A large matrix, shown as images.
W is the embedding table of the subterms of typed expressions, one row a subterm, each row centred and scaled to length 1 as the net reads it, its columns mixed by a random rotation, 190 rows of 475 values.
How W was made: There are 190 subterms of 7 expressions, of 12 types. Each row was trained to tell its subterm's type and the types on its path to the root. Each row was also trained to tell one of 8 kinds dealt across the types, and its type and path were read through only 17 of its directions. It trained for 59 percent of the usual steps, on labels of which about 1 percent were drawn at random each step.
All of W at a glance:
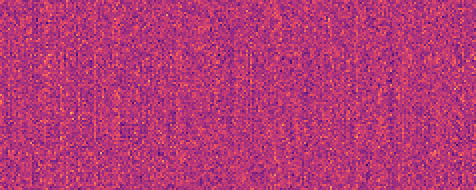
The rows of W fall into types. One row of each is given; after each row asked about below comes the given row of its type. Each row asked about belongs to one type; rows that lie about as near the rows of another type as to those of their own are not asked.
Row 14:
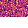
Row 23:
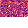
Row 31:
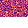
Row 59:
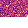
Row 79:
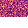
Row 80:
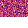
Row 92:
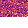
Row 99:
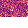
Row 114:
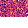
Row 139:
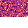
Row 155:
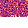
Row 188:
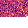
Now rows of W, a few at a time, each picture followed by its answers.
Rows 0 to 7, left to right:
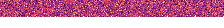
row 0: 155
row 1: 80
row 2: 155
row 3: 139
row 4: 14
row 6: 79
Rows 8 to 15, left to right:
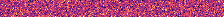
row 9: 139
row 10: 99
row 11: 80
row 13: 79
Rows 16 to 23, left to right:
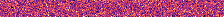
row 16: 59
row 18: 59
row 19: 155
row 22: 23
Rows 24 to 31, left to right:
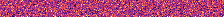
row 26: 139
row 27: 79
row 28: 79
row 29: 23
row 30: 139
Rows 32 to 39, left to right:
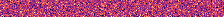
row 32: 59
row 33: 188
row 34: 139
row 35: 155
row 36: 80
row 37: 188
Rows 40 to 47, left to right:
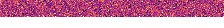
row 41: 99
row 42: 31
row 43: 139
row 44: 23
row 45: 23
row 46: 79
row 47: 14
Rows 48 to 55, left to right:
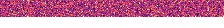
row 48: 31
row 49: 155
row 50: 31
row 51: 92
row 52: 92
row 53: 99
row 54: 99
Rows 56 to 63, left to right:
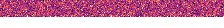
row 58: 99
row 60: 14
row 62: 188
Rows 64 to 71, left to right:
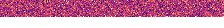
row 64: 92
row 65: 14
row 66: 114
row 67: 114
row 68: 23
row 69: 99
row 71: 92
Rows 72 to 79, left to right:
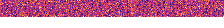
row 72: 139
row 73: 99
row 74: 79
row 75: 80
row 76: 188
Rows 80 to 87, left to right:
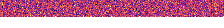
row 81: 188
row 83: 59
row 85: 92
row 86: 114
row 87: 188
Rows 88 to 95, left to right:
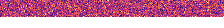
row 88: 139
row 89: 59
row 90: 14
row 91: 139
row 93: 79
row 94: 155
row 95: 92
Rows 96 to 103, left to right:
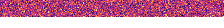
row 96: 139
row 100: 99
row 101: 92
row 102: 59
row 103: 99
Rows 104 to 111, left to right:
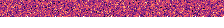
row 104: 188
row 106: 139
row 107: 31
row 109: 99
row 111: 59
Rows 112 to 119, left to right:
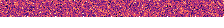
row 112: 31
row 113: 114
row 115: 23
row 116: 99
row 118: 59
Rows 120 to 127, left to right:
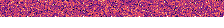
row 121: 79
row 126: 92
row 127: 79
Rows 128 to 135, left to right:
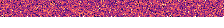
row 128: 59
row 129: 59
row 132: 92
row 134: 59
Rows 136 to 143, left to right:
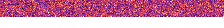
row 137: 59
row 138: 139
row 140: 23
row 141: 14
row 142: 31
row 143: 23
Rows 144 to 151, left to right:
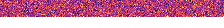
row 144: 14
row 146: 92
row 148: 139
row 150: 92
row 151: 188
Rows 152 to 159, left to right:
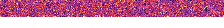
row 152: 155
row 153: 99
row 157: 79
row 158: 79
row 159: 99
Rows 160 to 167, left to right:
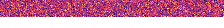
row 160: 92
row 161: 23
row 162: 92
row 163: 59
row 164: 114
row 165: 114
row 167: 14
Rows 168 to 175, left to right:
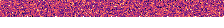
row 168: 59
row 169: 23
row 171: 188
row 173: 80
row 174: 139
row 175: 99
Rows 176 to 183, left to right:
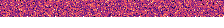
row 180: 155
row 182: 114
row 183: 79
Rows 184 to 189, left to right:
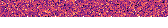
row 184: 23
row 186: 155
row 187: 92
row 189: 80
